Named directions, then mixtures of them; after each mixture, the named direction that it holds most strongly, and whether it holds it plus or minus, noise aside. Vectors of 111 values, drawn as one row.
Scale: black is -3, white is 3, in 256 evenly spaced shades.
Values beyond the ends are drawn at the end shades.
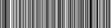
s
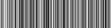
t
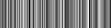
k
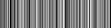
k, plus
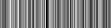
s, plus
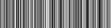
k, minus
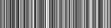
t, minus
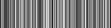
t, minus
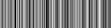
k, plus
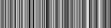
k, plus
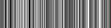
k, plus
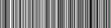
s, plus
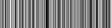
s, plus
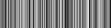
k, plus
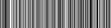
s, plus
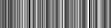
k, plus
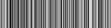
s, minus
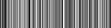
k, plus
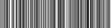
k, minus
